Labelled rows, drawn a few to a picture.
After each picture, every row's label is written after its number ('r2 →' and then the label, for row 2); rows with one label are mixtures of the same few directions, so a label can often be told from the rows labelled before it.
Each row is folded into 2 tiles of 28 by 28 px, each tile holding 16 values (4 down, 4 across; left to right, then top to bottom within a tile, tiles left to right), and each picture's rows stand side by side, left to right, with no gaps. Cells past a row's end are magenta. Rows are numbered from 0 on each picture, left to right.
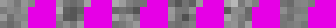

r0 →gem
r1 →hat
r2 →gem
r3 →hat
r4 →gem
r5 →gem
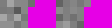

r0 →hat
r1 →gem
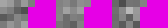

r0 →hat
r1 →gem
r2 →hat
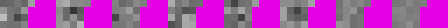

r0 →hat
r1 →hat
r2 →hat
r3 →gem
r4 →hat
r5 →hat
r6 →gem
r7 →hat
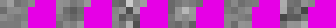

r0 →gem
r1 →hat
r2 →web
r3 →hat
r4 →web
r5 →hat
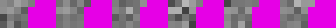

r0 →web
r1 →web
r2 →hat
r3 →web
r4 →web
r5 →web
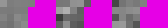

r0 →gem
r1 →web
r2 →gem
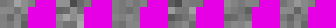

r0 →web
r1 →web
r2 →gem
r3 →gem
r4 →hat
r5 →web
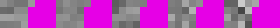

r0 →web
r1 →gem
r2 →hat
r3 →web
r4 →web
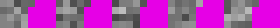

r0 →web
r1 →web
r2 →web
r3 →hat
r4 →hat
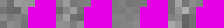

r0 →web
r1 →gem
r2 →web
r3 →gem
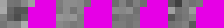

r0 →hat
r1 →hat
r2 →web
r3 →gem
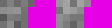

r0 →web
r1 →gem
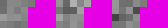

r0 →hat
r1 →web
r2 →hat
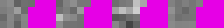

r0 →web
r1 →hat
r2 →gem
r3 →hat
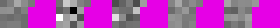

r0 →web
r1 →hat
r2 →hat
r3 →gem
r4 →web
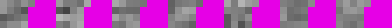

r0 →hat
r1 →web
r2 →gem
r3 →hat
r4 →web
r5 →hat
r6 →gem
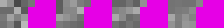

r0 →web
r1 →hat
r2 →hat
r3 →web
